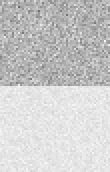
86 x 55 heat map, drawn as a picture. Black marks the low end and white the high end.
It is made of 2 by 1 panels. Panel 1,1: high, fine-grained. Panel 2,1: very high, fine-grained, faint in contrast.
